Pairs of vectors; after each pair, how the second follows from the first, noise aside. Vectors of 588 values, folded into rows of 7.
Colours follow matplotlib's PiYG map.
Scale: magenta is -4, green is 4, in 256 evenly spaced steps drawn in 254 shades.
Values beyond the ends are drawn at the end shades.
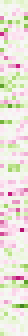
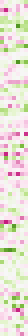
wrapped around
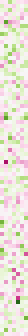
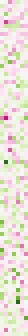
sign-scrambled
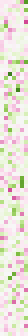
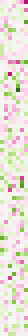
sign-scrambled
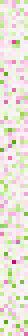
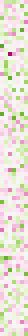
wrapped around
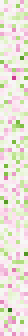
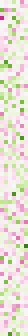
wrapped around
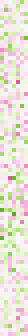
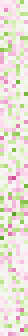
sign-scrambled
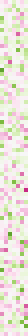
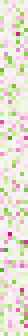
sign-scrambled
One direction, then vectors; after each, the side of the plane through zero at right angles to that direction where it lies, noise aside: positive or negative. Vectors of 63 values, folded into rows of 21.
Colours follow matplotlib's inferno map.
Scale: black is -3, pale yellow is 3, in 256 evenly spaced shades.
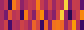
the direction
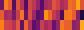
negative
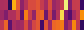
positive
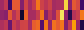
positive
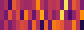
positive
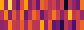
negative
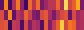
positive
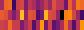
negative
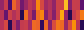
positive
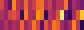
positive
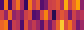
positive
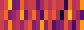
negative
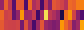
negative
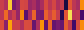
negative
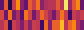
positive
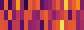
positive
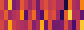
negative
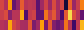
negative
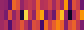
positive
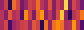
positive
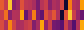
negative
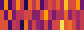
positive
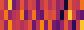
negative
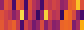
negative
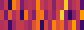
positive
